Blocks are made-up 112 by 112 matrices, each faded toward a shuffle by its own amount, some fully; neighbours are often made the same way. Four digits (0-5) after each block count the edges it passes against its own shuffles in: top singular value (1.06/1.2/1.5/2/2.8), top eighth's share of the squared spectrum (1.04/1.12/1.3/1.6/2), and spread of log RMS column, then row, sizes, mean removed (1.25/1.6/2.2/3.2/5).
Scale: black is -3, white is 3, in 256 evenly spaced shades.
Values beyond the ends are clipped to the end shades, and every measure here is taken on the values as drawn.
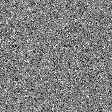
0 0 0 0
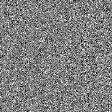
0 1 3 0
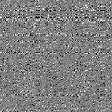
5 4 2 3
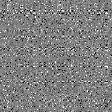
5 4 2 3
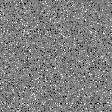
3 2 0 1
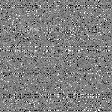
4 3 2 3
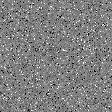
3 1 0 1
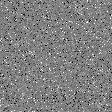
2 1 0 0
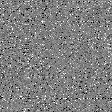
3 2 1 2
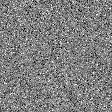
0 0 0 0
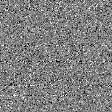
1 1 0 3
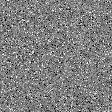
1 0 0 1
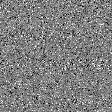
0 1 0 2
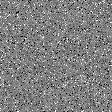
0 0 0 0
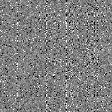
4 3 3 2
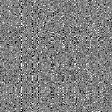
5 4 3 2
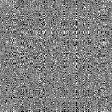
5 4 3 2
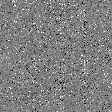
3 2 1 0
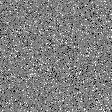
0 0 0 0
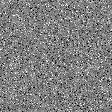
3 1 0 0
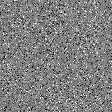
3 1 0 0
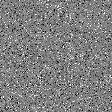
3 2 0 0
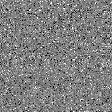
4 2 1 1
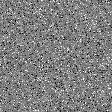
2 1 0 0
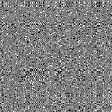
5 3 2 2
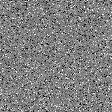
2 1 0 0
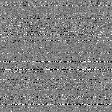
3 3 0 4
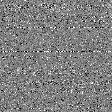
2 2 0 3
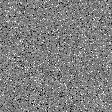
0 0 0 0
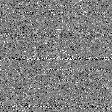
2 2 0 3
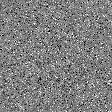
0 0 0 0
